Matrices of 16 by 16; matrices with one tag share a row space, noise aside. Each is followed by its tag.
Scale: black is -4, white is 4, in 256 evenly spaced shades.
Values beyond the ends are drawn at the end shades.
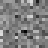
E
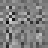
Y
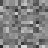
E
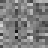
E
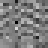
E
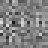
Y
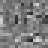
E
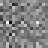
Y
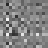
Y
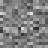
E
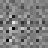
Y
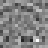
E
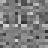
E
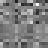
E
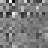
Y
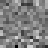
E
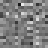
E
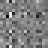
Y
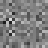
Y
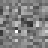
E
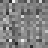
Y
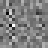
Y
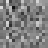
Y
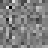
Y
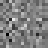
Y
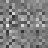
Y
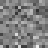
E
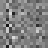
Y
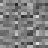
E
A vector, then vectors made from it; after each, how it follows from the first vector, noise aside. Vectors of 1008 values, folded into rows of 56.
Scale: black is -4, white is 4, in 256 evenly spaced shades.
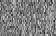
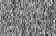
negated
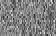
negated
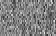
negated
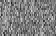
reversed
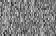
reversed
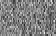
negated
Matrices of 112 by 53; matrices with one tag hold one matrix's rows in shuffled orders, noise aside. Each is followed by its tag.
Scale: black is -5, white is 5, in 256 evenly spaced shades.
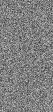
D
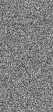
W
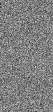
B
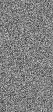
W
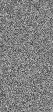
W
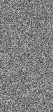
B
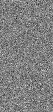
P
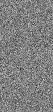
P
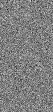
P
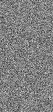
W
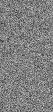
W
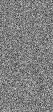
P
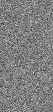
W
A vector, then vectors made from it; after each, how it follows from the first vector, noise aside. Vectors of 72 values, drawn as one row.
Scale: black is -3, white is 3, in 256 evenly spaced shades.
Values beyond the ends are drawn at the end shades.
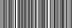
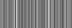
shrunk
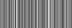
shrunk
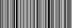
negated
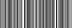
reversed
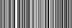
sign-scrambled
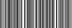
reversed
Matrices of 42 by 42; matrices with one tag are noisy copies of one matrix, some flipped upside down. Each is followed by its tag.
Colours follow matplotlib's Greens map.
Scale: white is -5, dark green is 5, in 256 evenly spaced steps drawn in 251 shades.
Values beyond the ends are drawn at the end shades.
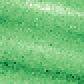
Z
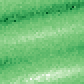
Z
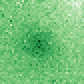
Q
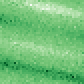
Z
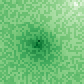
Q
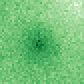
Q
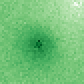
Q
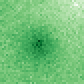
Q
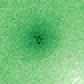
Q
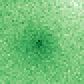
Q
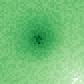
Q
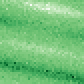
Z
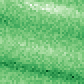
Z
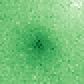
Q
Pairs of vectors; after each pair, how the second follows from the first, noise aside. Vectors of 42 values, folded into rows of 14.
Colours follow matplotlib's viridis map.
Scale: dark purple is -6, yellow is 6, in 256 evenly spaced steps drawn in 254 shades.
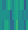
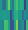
scaled up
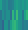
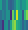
scaled up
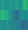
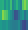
scaled up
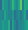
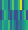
scaled up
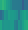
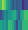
scaled up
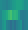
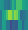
scaled up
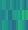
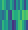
scaled up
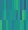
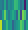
scaled up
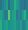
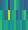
scaled up
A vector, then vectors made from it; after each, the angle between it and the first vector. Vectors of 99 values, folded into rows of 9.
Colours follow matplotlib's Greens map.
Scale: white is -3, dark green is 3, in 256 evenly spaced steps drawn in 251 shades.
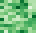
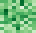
orthogonal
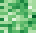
nearly parallel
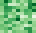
partly opposed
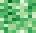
nearly opposite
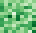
orthogonal
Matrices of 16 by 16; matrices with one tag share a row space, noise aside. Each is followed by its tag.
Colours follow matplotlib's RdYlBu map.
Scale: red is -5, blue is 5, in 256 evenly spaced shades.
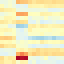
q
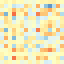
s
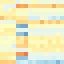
q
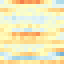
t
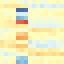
q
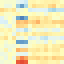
q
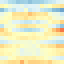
t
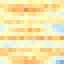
t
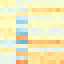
q
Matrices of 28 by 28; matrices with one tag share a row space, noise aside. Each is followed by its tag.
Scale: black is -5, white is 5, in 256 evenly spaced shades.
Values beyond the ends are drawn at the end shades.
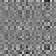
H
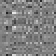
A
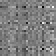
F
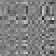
F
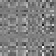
F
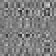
H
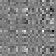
F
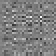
A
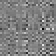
F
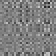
H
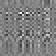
H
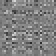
A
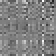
F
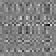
H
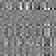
H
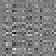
A
